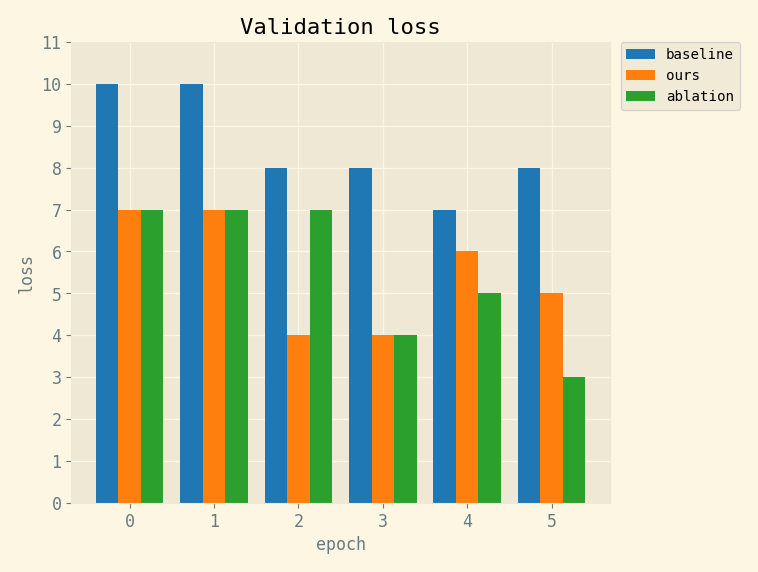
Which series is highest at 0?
baseline
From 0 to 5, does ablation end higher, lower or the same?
lower
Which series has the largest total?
baseline
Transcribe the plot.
Title: Validation loss
x-axis: epoch, ticks 0 1 2 3 4 5
y-axis: loss, ticks 0 1 2 3 4 5 6 7 8 9 10 11
Legend: baseline, ours, ablation
Values:
baseline: 10 10 8 8 7 8
ours: 7 7 4 4 6 5
ablation: 7 7 7 4 5 3
